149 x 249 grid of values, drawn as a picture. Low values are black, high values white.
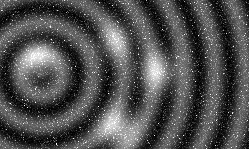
Slope: none. Odd rows or columns: none. Rings: centred on the middle left. Average level on the scale: 30%. Bumps: four.
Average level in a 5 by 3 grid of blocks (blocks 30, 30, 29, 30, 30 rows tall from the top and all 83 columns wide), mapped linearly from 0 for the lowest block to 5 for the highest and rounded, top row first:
011
341
341
021
051
